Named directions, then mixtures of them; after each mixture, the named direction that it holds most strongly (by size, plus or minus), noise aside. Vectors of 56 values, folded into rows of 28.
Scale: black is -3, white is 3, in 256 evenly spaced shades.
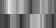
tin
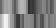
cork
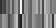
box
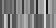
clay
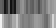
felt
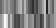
cork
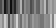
felt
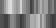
tin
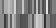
clay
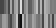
box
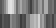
tin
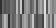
clay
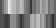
tin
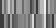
clay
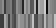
clay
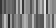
clay
